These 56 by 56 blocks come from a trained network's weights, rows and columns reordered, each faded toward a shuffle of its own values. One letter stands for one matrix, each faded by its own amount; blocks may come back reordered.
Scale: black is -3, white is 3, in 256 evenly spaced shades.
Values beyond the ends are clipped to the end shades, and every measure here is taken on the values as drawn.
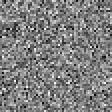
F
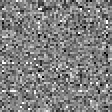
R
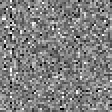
R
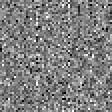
R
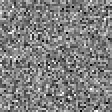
F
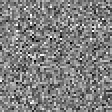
F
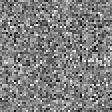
R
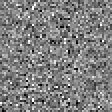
R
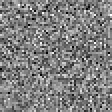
F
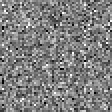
R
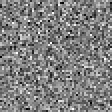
F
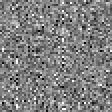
R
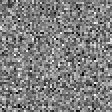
F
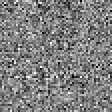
F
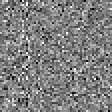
R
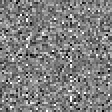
R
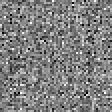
R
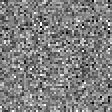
R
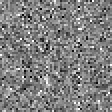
R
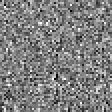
F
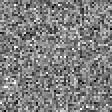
F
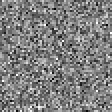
F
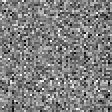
R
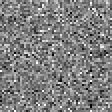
R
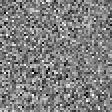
F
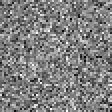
F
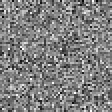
F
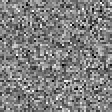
F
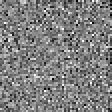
R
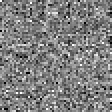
R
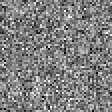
F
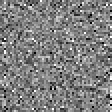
R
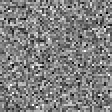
F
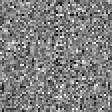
R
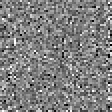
R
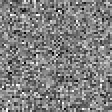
F
